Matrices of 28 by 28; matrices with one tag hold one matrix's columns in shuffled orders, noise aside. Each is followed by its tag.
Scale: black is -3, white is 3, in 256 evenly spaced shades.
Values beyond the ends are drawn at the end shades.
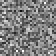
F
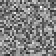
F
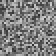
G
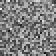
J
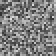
G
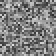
G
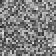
J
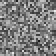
G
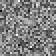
G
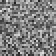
J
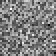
J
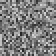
J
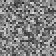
F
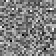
F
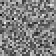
J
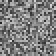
G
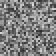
G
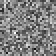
G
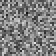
G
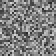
F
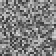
J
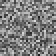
J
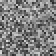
J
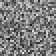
J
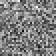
J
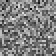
J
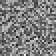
F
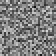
F
